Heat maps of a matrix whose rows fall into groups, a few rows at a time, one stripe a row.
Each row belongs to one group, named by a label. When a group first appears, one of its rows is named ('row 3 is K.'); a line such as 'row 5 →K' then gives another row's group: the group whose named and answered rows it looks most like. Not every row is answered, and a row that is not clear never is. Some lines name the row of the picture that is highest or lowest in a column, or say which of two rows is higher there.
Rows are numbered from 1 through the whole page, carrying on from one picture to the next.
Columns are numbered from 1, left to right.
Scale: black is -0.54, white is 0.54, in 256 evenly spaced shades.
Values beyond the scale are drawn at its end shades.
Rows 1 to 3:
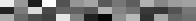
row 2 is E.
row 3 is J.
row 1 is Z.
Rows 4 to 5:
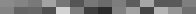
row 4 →Z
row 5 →J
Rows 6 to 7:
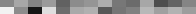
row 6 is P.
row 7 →Z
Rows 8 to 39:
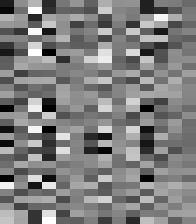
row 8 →E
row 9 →E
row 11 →Z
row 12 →E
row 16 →P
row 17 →P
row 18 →J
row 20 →J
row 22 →E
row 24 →Z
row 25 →P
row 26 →E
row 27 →J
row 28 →E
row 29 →J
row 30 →E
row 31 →P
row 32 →J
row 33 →E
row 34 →Z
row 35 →J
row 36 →P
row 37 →J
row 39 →Z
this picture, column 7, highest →16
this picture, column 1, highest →34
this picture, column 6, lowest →11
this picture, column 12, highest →10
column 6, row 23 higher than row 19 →Yes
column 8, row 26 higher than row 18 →Yes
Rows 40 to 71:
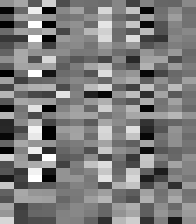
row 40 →Z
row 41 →E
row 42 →P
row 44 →P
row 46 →E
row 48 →Z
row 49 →P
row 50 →E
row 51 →J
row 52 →P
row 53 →J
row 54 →P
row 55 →E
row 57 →E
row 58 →E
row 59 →E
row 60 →P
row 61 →E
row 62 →Z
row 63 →P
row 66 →J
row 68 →P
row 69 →J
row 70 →J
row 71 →J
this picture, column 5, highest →53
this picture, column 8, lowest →53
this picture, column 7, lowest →53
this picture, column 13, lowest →71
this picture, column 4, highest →62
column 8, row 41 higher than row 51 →Yes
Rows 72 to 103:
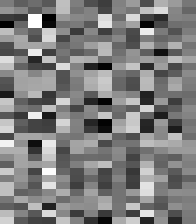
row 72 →J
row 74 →E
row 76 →Z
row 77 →Z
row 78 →P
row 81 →J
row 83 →P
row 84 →P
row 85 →E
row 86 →J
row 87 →Z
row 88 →E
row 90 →J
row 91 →P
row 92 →Z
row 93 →Z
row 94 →Z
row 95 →P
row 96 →Z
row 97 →Z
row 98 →Z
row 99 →Z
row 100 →P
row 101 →E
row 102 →Z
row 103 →J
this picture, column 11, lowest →75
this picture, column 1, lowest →75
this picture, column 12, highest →73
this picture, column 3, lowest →92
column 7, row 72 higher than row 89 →Yes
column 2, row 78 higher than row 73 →Yes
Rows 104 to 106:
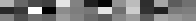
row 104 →J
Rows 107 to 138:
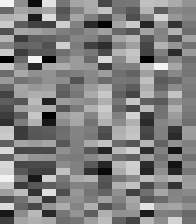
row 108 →P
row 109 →Z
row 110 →J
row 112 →J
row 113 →J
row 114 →J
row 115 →E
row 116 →Z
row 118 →Z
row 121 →E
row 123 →E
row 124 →E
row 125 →J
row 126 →J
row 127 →P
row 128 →J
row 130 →J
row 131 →J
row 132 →Z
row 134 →Z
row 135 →E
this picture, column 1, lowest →115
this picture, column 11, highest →136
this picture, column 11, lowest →115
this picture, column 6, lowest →118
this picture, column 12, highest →116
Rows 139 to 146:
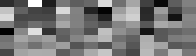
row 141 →J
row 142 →J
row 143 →E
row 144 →P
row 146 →P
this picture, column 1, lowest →143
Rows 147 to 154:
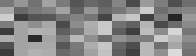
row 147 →Z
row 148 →Z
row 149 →J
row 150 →P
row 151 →P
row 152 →Z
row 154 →P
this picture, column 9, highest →149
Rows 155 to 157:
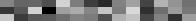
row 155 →J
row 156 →E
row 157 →J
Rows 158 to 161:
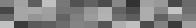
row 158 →Z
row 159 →P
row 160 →P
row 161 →J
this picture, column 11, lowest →161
